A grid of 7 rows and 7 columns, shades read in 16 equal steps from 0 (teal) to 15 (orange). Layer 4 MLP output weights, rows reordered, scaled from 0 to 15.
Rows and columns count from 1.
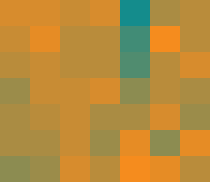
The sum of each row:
72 77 73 75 75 77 81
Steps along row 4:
up same up down up down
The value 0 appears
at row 1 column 5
